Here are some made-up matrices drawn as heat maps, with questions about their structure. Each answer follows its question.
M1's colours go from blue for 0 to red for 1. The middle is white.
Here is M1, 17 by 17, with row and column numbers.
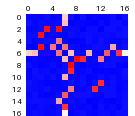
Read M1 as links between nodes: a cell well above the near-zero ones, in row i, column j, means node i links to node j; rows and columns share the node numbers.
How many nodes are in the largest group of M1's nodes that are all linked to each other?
2
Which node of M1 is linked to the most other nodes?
node 6
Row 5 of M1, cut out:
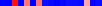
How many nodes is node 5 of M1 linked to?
4
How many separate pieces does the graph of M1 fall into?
1
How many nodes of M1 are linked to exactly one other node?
12
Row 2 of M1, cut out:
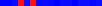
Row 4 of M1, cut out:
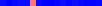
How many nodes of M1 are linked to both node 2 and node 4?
1
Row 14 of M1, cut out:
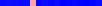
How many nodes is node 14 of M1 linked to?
1
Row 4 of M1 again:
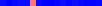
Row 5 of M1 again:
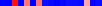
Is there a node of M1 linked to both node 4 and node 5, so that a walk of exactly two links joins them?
no
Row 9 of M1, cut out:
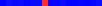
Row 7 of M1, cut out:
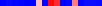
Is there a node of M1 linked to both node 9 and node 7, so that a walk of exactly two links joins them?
no
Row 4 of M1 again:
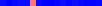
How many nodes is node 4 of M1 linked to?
1
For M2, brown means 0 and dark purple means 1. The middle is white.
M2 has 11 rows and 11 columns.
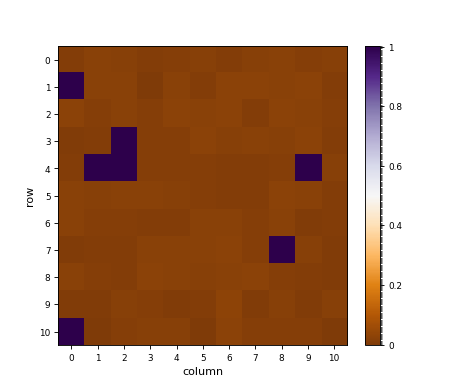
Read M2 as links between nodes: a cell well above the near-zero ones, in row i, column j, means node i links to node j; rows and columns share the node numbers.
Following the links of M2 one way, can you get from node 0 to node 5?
no
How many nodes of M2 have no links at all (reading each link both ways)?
2
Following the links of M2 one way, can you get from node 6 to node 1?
no
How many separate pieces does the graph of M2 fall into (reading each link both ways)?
4
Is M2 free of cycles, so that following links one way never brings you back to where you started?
yes
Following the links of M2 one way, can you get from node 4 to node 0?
yes
